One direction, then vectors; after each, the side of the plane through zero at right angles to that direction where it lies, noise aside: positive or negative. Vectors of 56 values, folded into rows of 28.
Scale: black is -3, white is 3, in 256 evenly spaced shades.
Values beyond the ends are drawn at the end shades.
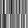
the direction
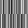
positive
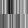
positive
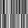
positive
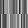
positive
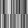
positive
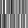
positive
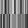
negative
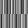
negative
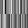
negative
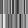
negative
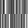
positive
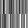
positive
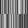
negative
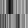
positive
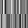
negative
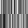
positive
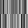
positive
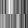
negative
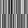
positive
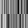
negative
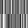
negative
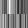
negative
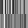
negative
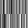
positive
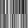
positive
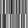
positive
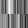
negative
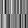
negative
